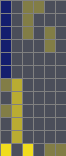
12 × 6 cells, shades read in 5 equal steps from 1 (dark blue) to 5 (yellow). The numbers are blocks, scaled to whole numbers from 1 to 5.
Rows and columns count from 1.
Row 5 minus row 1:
0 0 -1 -1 0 0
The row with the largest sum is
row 12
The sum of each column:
23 34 30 25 27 25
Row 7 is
3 4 2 2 2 2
